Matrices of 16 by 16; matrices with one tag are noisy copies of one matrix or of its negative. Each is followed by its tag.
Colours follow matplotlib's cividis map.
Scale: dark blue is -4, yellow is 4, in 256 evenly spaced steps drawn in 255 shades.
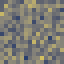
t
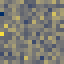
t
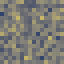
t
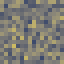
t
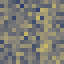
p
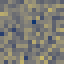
t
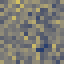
p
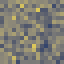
p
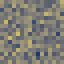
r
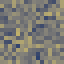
r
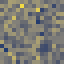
p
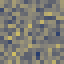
r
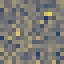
r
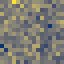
p
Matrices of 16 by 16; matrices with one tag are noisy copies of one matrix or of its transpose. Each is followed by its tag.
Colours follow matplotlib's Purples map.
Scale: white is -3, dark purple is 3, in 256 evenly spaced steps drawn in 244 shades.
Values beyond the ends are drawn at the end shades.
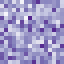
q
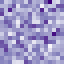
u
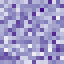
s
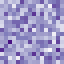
s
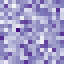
q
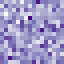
q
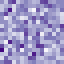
u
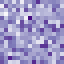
q
